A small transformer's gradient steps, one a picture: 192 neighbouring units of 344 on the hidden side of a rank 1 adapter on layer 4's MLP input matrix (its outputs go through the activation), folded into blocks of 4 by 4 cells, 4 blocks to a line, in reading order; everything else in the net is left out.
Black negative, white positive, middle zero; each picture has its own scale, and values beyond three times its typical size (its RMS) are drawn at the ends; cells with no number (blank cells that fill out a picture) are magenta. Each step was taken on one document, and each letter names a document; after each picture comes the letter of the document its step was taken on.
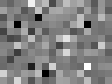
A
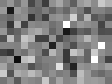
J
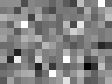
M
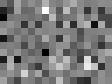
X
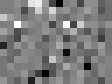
A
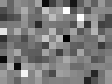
X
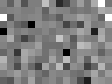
M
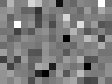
A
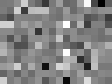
M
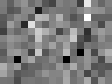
J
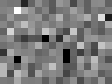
J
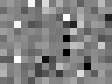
A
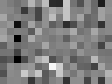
A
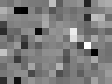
J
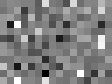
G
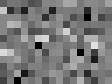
J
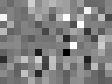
A
